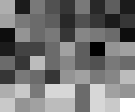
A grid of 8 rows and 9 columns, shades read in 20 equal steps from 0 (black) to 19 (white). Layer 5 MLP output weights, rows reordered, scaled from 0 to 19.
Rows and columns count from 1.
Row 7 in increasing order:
8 9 11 12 13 15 16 16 16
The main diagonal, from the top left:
13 9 8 8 10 12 16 15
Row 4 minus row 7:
-11 -10 -4 -8 -4 -1 -16 -1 1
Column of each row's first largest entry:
1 1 2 5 3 9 4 9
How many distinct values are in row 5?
7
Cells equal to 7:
4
